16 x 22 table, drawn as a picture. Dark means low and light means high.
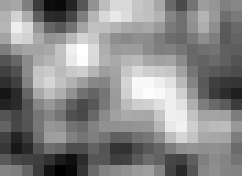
Stripes: none. Lone odd cells: none. Ninth with the lowest average: bottom left.
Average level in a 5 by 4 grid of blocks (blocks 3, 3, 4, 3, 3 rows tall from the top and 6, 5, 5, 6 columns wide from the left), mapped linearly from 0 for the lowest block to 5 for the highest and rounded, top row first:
2 3 3 2 | 3 4 3 1 | 2 2 5 1 | 1 2 3 4 | 0 0 1 2
